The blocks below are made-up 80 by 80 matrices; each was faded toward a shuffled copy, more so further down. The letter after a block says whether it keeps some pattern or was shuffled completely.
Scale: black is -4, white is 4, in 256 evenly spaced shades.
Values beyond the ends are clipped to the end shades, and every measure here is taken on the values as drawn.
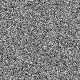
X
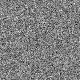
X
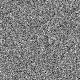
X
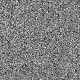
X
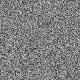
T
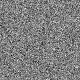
X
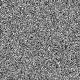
X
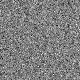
X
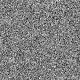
X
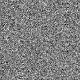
T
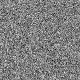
X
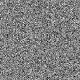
T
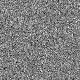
X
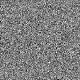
T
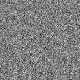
T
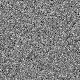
X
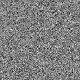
T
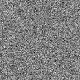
T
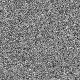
X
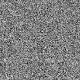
T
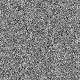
X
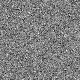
X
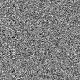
T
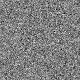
X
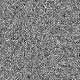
T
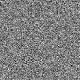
T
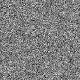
T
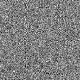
T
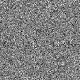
T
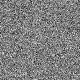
X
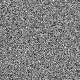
X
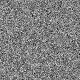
X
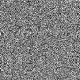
T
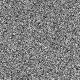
X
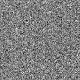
T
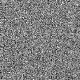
T
